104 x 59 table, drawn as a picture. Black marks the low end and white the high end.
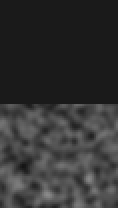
The table splits into 2 rows of 1 panel. Panel 1,1: very low, flat. Panel 2,1: low, blotchy.
